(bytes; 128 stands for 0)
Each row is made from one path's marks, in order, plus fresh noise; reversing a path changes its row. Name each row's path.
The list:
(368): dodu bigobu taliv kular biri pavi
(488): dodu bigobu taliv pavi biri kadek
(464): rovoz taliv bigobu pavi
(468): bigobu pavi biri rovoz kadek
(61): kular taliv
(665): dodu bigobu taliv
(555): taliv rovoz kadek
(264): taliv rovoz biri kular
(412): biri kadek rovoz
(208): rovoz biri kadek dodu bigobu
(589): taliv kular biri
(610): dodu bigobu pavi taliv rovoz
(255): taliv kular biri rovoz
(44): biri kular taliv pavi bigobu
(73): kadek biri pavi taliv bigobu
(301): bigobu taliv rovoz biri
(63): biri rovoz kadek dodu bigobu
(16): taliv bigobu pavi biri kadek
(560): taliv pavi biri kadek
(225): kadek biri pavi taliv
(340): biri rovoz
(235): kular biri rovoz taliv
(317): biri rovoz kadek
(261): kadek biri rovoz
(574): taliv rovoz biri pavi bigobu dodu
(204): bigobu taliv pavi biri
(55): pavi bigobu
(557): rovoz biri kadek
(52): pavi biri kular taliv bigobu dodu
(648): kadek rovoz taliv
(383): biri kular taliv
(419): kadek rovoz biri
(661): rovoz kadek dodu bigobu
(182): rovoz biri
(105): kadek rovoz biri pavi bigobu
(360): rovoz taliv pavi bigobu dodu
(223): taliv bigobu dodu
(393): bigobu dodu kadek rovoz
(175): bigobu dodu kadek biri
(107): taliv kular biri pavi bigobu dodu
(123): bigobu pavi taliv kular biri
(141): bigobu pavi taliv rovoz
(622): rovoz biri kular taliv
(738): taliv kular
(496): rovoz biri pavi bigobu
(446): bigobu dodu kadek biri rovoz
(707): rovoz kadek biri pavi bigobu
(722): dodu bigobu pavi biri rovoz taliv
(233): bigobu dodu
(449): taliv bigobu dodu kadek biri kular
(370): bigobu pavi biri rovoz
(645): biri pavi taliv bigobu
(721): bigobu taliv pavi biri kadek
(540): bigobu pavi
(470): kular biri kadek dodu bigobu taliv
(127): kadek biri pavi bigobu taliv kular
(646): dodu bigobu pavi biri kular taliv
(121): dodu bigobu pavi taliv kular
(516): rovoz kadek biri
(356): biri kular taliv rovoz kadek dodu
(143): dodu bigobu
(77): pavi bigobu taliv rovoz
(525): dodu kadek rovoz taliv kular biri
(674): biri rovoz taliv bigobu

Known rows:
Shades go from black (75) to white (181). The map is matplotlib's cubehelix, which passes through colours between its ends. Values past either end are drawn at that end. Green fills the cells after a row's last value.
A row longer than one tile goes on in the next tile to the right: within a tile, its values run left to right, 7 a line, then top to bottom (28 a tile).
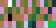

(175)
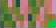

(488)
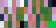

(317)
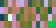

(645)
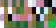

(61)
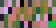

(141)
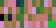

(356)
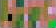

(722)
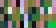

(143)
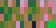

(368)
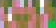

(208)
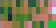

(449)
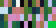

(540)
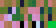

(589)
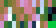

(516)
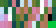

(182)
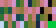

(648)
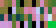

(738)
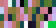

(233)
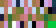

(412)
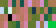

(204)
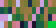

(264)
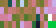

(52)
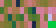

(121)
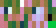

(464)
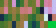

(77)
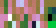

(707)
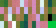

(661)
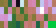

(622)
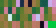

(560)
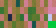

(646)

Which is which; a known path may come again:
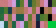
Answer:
(648)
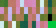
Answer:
(661)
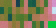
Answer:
(449)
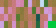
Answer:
(470)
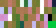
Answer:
(557)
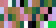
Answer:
(233)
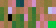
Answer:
(610)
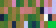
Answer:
(77)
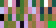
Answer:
(383)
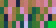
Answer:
(665)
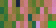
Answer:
(488)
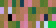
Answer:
(721)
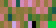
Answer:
(525)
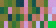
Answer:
(16)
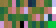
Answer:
(223)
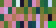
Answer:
(370)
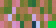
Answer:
(107)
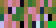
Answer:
(255)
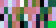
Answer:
(340)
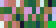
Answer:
(555)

